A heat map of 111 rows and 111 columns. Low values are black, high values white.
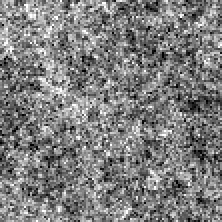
Neither half mirrors the other. The middle right is the ninth with the lowest average. There are no regular stripes. The ninth with the highest average is the top left.
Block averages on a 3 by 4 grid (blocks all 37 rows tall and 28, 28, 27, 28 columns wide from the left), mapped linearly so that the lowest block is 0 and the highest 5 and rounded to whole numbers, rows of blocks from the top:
5312 / 1420 / 2221
